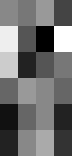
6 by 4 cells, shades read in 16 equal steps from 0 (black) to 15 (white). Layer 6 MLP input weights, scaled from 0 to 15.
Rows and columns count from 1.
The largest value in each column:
14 9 10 15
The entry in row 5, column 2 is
6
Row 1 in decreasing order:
9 8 7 4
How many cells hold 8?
4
